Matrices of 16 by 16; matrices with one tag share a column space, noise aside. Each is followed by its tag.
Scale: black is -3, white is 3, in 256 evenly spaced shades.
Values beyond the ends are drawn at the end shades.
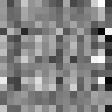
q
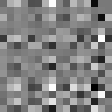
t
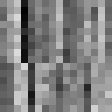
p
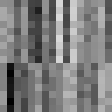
p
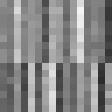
p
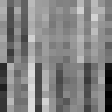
p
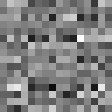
t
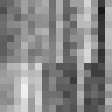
p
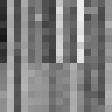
p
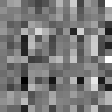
q
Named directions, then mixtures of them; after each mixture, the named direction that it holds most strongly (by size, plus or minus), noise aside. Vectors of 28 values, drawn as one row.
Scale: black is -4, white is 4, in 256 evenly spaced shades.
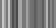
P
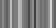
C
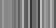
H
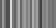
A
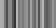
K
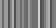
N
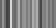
A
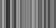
A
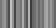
H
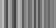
K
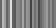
A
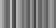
K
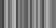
K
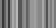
P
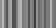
C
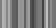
P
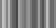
P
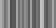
K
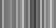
H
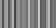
N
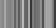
H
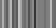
C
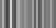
A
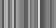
N
